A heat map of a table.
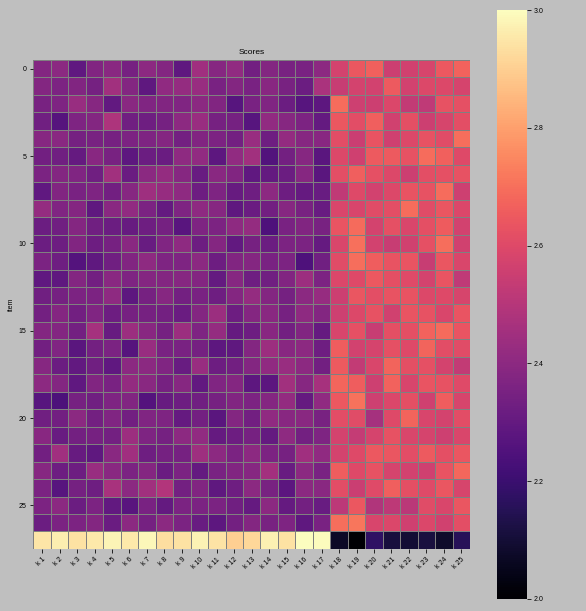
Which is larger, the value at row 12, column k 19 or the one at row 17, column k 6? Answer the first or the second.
the first
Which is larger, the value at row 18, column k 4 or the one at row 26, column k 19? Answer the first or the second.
the second
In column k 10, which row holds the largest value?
27
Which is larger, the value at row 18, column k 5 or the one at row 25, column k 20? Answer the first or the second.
the second
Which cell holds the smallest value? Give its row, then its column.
27, k 19
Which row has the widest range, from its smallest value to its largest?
27
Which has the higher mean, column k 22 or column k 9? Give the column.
k 22
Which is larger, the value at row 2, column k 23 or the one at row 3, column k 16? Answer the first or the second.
the first
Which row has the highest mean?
27
